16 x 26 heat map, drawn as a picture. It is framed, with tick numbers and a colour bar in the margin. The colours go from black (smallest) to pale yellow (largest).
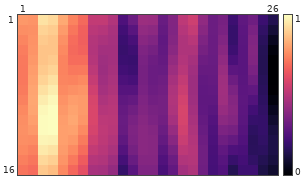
There are no lone odd cells. The grain runs up and down. There is an overall slope up to the left.
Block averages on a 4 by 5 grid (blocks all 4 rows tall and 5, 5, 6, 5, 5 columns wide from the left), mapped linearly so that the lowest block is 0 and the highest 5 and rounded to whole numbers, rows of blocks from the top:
5 3 1 2 0
5 3 1 2 0
5 3 1 2 0
5 3 1 1 0
